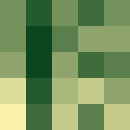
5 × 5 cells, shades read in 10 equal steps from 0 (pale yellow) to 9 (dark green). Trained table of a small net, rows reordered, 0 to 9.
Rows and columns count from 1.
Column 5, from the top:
5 4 6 4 2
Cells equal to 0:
1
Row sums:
30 28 30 18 17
